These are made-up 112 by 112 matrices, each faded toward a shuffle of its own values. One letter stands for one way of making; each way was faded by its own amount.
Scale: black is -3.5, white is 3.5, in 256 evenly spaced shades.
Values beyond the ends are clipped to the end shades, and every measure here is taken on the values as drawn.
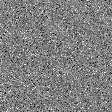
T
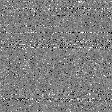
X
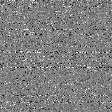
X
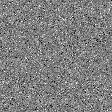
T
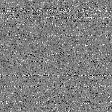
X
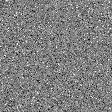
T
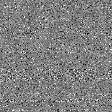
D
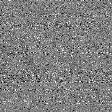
D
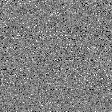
D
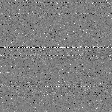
X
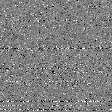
X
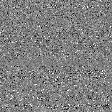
D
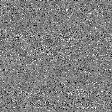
D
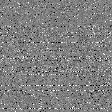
X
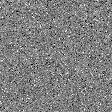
T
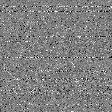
X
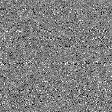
D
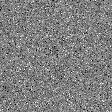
T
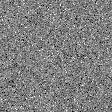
T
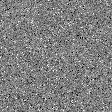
T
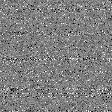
X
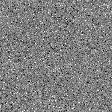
T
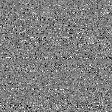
D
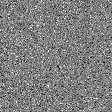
T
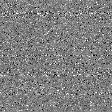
D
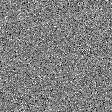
T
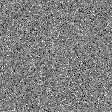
T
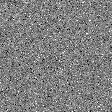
T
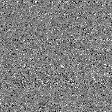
D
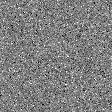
T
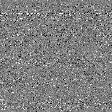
D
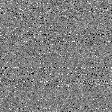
D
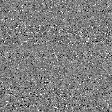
D
